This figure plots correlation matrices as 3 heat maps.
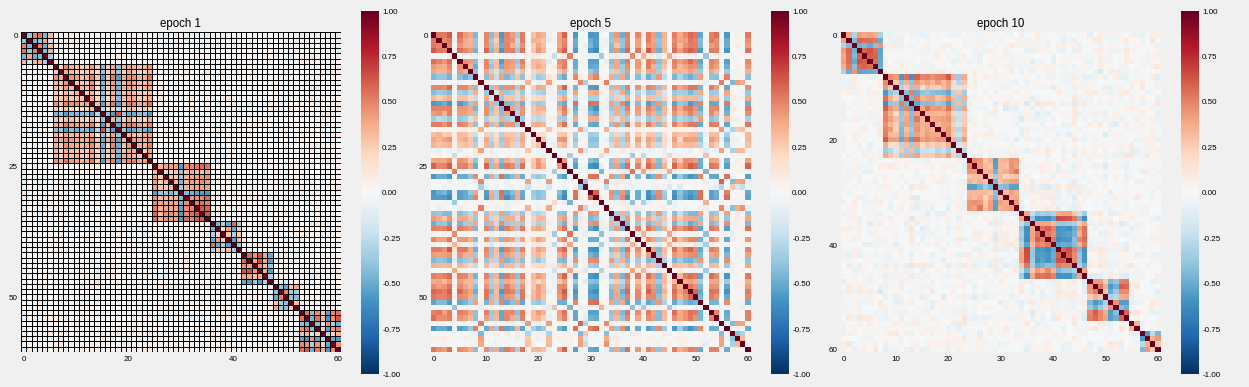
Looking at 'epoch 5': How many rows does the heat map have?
61
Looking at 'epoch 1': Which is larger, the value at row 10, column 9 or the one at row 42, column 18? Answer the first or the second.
the first
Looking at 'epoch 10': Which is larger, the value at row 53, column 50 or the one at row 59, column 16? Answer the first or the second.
the first
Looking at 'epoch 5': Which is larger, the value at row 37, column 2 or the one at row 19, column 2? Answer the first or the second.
the first
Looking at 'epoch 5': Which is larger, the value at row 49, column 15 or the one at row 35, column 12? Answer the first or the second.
the first
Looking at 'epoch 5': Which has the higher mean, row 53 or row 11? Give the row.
53
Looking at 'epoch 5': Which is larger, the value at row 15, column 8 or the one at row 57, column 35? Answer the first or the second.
the second
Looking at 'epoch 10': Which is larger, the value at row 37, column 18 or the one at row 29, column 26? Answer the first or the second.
the first
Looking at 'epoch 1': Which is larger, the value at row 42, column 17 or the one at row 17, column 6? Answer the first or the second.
the second
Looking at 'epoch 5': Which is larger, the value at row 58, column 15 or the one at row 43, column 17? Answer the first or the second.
the first
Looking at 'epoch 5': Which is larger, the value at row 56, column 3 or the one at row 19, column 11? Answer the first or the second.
the second
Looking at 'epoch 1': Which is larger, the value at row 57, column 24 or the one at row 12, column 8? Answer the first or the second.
the second
